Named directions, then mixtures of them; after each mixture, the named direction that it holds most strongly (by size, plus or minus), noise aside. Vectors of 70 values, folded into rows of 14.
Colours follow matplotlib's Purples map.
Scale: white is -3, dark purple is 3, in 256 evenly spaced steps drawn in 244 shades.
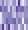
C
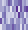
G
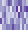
G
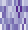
G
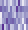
C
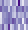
C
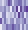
G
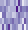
C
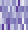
C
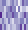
G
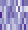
G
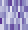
G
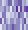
G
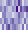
G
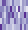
G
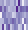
C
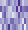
G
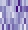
G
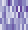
G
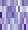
G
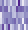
C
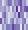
G
